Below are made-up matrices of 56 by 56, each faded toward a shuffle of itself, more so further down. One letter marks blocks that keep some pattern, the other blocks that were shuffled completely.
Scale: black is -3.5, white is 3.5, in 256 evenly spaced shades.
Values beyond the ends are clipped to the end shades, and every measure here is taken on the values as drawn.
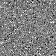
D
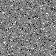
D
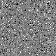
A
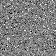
D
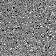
A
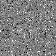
A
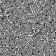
D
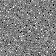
D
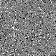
A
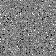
A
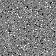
D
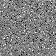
D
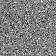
D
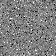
D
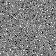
D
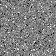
D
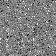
A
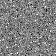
D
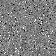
D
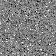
D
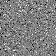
D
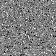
D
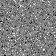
D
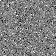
D
